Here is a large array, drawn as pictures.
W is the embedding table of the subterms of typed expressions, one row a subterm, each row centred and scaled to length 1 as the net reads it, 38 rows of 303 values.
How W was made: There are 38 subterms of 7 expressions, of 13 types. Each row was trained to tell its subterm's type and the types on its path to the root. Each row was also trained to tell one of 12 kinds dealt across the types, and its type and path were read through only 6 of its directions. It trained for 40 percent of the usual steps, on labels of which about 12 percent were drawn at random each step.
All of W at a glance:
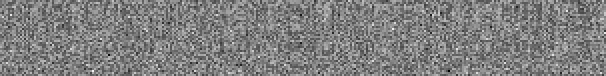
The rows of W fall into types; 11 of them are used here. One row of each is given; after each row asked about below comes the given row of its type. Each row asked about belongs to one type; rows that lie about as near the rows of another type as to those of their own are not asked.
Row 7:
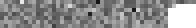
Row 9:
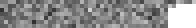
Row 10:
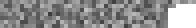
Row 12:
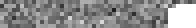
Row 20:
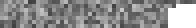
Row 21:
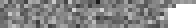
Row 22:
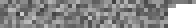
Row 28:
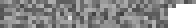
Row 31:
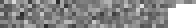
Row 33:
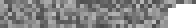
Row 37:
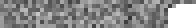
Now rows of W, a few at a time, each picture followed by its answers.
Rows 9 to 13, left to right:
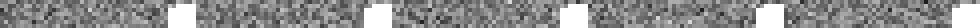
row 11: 37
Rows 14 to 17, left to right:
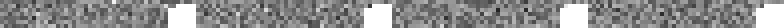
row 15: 21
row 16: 9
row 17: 21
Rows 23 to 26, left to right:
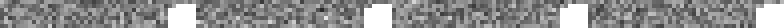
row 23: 9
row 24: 22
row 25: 10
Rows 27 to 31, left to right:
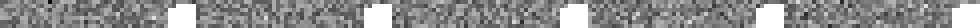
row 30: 12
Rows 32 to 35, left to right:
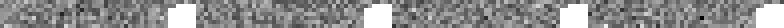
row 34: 37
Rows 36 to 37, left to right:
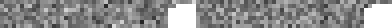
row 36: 9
